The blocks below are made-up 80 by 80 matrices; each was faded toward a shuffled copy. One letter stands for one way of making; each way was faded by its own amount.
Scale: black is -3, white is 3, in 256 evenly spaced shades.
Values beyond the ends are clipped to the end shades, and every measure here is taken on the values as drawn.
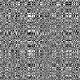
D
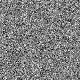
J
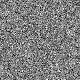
J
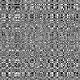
D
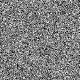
J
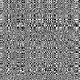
D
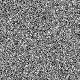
J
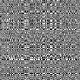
D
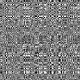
D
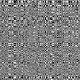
D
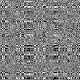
D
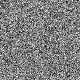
J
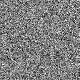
J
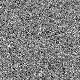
J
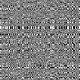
D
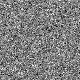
J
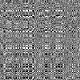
D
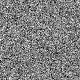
J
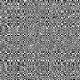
D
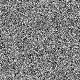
J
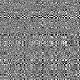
D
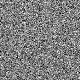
J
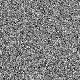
J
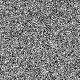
J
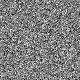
J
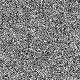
J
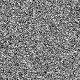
J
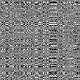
D
